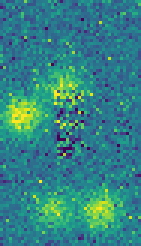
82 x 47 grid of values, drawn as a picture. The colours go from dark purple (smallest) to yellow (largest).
An odd patch, rougher than its surroundings, sits in the centre. Four bumps rise from the field. The middle left is the ninth with the highest average. The halves do not mirror each other.
